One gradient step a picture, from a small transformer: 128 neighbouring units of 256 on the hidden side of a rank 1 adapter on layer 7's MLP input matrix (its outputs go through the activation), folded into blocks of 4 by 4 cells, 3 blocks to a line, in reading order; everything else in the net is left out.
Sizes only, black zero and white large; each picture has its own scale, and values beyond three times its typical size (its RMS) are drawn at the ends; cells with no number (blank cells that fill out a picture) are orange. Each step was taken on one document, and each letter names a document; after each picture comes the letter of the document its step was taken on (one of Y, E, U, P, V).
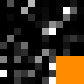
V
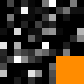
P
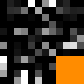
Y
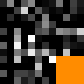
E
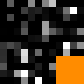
Y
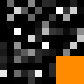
P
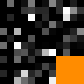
V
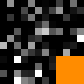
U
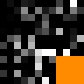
E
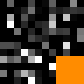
P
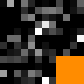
E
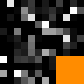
E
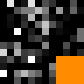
P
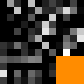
P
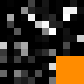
V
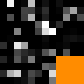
V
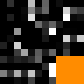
V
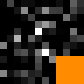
E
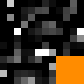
U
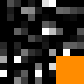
Y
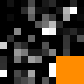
V
